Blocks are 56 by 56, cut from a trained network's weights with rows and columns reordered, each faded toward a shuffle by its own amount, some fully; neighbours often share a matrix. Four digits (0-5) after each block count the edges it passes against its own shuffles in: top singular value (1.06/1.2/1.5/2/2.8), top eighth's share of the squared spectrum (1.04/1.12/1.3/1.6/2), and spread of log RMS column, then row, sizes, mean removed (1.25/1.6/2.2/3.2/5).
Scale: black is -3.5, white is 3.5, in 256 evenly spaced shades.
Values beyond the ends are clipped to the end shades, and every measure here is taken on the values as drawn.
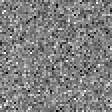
0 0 0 0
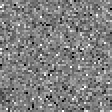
0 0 0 0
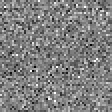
2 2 0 0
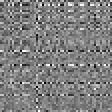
5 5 2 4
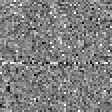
3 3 0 1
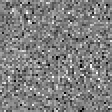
2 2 1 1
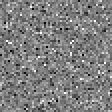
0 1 0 0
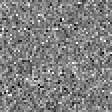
2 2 0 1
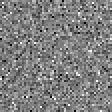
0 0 0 0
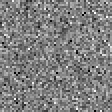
0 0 0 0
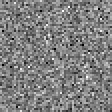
0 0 0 0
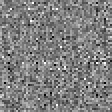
3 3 1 1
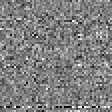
3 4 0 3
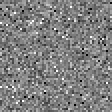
1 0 0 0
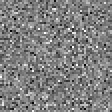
2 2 1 1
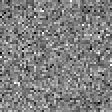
3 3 2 1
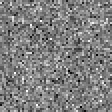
2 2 1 0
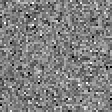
1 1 0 0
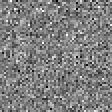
2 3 0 1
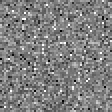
1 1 0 0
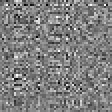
4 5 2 3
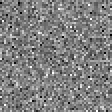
1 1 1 0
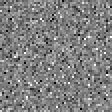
1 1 0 0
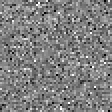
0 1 0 0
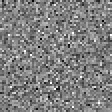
1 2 0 0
